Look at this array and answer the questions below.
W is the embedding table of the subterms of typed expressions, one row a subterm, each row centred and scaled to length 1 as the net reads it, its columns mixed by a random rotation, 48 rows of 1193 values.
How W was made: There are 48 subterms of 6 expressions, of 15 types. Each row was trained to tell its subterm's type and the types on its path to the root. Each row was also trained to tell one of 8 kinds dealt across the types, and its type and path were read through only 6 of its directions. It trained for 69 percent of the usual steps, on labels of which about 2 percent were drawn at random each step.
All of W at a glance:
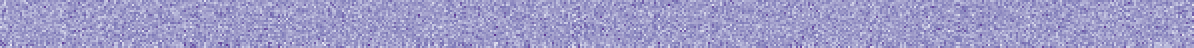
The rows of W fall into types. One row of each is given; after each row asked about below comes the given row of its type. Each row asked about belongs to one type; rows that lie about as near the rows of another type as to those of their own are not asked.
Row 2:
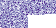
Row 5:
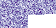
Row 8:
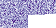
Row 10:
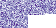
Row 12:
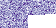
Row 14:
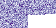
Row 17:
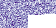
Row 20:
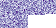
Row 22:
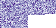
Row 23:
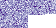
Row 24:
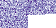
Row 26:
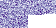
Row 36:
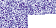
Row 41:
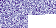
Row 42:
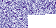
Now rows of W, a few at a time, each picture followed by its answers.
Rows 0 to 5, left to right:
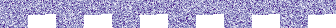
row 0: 20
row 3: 5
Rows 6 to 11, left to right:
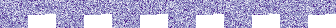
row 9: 42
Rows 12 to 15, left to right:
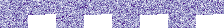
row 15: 42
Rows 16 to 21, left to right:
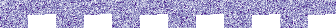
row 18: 20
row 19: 26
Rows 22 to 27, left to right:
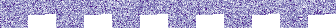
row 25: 8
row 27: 5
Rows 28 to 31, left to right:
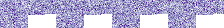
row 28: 20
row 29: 14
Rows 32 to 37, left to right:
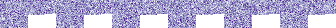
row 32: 26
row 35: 5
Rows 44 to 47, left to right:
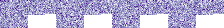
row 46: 42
